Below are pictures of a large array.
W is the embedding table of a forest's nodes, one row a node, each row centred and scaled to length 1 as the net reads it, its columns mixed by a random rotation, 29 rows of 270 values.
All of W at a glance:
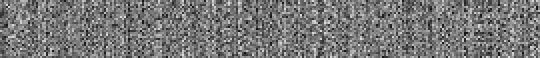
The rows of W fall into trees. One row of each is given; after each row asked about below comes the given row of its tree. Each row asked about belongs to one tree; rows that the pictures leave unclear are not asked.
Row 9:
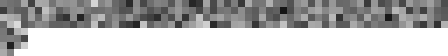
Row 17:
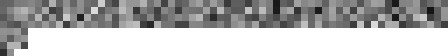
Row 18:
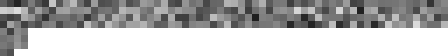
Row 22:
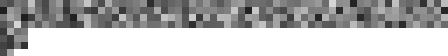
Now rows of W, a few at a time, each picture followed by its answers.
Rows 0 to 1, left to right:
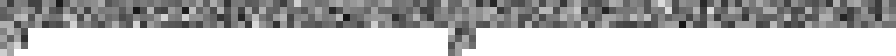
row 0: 17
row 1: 17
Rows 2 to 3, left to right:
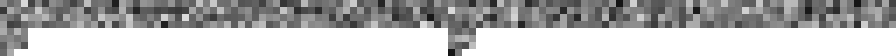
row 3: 18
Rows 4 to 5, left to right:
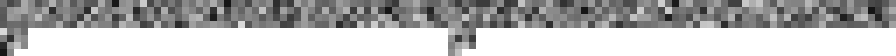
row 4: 17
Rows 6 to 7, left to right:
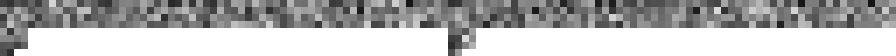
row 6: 18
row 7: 22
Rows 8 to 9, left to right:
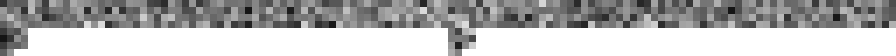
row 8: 22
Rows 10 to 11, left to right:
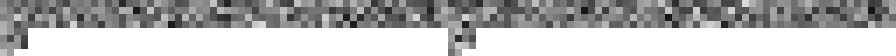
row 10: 17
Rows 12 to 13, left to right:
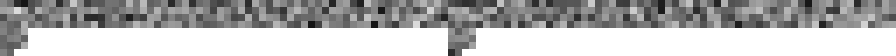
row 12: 18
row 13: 18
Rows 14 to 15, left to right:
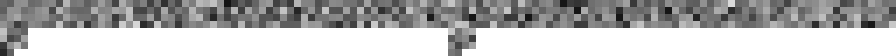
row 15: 9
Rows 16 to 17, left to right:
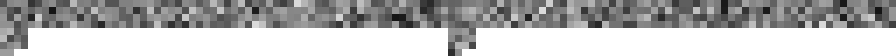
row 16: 17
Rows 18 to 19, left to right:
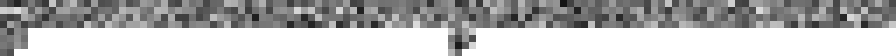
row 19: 9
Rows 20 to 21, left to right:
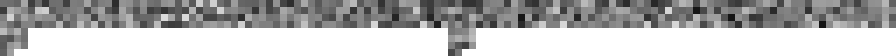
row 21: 18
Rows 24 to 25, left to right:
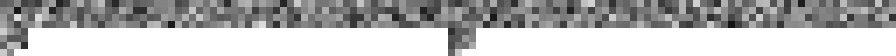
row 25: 22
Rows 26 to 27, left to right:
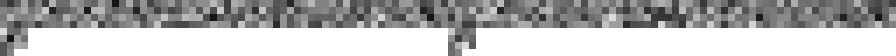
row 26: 17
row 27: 17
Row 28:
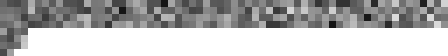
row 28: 22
